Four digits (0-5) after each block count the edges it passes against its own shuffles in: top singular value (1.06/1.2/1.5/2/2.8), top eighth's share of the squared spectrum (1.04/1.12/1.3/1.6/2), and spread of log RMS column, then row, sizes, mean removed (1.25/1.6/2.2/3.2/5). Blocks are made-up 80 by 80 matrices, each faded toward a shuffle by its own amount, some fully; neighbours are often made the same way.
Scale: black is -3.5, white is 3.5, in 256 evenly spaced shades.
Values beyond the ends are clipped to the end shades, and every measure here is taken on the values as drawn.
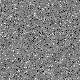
1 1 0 0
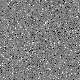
1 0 0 0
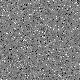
0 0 0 0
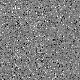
2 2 1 1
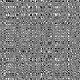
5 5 3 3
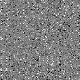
3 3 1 1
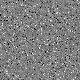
2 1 0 0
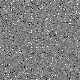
1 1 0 0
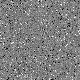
1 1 0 0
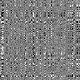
5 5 4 3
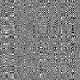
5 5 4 3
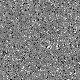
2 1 0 0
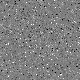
0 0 0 0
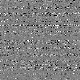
2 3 2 4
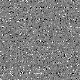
1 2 1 2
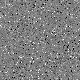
0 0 0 0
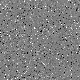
2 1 0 0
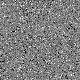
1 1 0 0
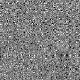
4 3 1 2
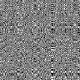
4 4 3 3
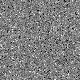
2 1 0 0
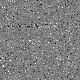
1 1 0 1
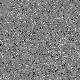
0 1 0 1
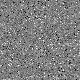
0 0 0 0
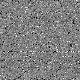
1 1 0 2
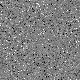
0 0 0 0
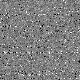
1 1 0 2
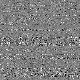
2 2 0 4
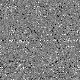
2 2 0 2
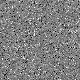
2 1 0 0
